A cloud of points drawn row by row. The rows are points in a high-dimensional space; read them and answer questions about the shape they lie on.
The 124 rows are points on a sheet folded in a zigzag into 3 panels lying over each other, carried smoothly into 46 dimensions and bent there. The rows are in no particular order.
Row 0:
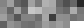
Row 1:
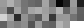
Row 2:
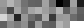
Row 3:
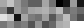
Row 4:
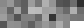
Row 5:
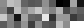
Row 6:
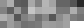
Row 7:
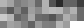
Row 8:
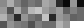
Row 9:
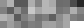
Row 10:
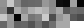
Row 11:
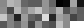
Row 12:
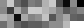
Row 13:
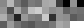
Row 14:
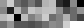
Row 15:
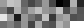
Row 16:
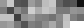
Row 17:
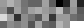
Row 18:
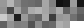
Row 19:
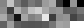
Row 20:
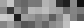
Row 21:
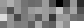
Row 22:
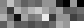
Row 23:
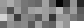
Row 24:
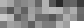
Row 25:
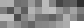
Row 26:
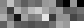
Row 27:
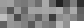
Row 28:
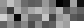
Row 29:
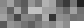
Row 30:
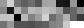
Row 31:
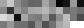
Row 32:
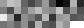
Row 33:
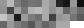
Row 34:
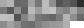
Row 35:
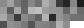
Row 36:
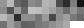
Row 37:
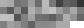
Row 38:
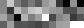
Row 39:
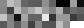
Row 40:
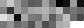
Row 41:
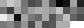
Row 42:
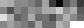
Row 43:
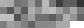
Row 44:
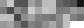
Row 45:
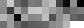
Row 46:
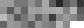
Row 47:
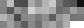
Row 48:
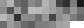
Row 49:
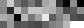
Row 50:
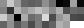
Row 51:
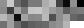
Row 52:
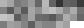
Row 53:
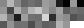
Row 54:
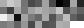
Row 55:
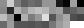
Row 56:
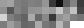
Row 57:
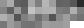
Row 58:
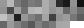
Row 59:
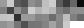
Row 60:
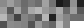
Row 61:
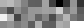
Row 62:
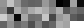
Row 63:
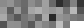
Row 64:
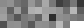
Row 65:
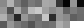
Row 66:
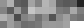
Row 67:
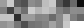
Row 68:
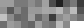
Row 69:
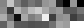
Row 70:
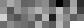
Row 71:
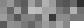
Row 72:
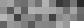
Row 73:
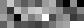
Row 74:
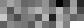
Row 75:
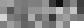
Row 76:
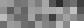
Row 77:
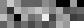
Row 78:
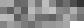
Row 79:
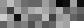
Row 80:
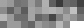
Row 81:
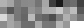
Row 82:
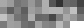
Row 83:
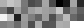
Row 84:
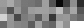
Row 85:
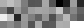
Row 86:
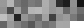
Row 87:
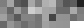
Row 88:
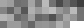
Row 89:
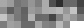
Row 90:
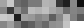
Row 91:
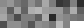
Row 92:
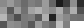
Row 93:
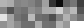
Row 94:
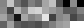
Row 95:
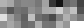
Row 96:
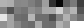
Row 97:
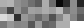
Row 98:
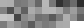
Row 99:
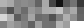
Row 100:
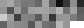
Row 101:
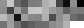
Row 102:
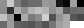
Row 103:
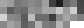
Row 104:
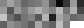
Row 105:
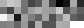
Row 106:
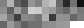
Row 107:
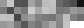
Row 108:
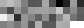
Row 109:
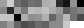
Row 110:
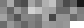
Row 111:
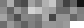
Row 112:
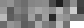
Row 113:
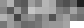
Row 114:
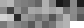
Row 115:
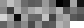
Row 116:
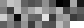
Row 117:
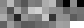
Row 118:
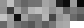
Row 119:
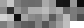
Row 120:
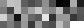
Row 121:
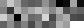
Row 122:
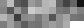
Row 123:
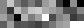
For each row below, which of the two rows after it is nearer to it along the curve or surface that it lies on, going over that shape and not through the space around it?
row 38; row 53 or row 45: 53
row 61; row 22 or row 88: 88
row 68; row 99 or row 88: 88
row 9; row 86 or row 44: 44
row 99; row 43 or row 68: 43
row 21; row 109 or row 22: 22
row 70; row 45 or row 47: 45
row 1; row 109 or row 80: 80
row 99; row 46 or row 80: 80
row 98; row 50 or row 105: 105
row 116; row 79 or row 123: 79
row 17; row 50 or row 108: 50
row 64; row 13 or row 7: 13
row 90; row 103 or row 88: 88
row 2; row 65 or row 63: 65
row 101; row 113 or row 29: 113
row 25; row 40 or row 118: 40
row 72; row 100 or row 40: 100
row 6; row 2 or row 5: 2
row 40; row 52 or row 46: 52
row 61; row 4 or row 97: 97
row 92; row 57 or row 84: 84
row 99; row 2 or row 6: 6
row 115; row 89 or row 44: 89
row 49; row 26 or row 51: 51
